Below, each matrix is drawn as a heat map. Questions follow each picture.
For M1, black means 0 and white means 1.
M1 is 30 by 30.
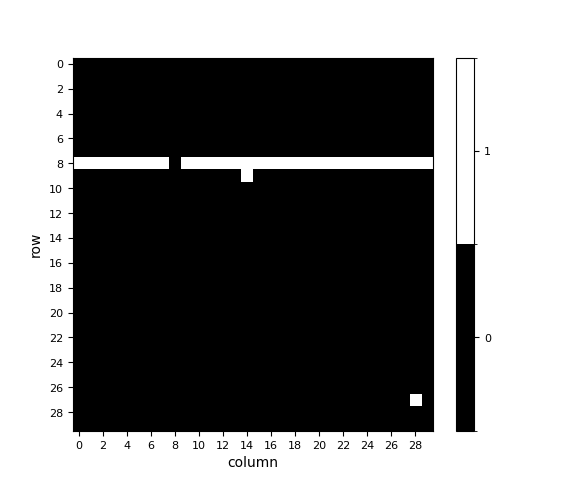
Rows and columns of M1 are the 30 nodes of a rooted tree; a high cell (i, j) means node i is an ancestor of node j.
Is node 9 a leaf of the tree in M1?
no
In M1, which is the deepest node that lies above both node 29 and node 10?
8
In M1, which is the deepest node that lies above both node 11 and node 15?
8
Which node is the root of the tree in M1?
8
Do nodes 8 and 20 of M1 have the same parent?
no
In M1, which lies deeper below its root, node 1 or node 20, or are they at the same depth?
the same depth
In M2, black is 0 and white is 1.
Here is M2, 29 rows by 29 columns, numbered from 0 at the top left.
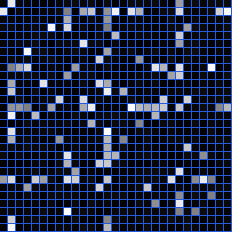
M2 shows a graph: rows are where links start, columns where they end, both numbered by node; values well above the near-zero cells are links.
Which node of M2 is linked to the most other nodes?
node 13
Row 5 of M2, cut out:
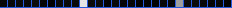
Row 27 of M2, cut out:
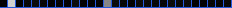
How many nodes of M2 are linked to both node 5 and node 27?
0
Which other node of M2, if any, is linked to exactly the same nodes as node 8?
none
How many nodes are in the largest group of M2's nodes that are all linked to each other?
3
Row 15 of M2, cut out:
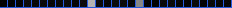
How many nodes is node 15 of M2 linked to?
2
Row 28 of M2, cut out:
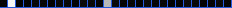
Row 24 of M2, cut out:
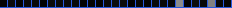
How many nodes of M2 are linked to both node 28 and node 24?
0
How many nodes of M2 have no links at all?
0
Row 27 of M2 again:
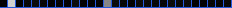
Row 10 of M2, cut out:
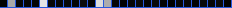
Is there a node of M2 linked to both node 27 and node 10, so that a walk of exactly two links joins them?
yes
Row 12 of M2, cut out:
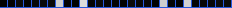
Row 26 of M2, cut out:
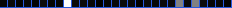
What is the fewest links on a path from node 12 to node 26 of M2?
3
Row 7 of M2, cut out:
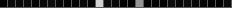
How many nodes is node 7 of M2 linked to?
2
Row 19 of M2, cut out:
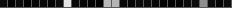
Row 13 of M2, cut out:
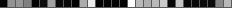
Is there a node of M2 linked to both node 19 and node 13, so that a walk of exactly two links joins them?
no
